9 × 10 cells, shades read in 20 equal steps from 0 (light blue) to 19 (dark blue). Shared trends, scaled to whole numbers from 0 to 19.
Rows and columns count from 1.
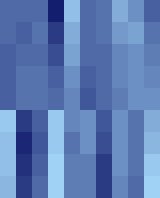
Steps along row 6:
up down down up down up down up down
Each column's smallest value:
1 10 10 0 2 7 10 4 5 0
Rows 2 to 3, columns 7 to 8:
10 6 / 11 8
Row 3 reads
12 11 11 14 5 11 11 8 7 9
